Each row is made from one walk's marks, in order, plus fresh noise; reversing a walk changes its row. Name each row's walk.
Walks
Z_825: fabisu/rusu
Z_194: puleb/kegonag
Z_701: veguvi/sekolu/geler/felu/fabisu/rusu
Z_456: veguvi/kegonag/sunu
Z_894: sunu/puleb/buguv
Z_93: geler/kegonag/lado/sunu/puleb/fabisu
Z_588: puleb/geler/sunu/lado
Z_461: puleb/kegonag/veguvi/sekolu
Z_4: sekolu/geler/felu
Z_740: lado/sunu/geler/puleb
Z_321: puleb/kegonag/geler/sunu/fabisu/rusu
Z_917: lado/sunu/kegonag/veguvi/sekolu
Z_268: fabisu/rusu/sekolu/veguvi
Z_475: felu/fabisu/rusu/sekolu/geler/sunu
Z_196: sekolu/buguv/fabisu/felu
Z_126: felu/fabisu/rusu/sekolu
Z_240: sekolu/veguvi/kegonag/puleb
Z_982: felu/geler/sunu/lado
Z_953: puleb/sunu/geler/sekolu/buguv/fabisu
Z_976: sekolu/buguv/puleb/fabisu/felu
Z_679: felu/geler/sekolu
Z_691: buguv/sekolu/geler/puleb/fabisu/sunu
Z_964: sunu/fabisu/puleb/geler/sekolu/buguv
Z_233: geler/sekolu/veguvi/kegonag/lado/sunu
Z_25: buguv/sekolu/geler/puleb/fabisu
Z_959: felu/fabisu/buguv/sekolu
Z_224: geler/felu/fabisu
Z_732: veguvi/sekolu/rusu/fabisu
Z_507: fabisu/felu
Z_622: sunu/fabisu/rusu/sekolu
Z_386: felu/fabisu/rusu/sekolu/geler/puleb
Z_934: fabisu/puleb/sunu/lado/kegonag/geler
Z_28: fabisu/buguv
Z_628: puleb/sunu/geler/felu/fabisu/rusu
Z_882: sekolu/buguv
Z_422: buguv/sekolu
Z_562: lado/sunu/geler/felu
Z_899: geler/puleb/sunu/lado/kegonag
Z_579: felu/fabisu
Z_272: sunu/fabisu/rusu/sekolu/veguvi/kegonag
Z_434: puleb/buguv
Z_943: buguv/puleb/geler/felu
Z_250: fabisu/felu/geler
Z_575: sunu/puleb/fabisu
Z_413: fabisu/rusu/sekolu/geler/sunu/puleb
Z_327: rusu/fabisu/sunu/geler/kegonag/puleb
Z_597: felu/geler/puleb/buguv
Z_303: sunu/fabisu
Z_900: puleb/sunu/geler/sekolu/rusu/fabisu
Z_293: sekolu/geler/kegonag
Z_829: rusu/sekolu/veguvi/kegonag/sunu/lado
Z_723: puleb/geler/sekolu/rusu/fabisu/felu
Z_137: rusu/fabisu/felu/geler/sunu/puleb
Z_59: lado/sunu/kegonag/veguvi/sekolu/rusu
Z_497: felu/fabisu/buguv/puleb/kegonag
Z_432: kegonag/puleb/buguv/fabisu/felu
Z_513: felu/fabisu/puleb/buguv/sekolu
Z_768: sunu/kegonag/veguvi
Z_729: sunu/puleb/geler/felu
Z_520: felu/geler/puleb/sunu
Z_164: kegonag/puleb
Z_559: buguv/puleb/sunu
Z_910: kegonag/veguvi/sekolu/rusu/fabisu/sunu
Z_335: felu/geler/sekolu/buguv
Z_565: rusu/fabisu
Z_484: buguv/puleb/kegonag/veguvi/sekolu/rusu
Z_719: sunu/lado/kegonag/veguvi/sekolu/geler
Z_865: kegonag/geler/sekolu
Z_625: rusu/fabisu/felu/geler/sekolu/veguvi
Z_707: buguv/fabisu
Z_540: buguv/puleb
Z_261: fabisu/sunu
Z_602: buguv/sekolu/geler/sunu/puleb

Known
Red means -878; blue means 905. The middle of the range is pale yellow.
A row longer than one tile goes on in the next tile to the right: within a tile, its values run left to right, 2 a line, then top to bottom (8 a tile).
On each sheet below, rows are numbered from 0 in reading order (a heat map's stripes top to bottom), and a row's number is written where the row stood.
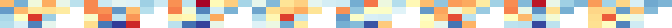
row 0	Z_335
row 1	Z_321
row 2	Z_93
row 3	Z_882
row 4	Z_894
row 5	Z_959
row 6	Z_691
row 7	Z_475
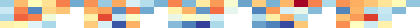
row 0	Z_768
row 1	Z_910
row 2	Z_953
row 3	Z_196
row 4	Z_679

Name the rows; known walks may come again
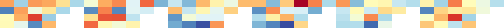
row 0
Z_959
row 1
Z_917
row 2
Z_434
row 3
Z_196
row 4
Z_964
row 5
Z_422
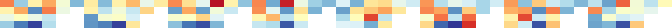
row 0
Z_953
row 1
Z_597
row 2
Z_250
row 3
Z_691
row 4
Z_882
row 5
Z_321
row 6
Z_910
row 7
Z_894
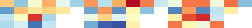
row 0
Z_335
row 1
Z_579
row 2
Z_461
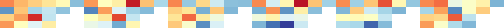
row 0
Z_679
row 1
Z_4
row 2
Z_475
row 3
Z_224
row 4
Z_562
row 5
Z_719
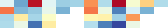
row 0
Z_559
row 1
Z_93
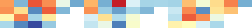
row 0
Z_303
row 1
Z_520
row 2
Z_768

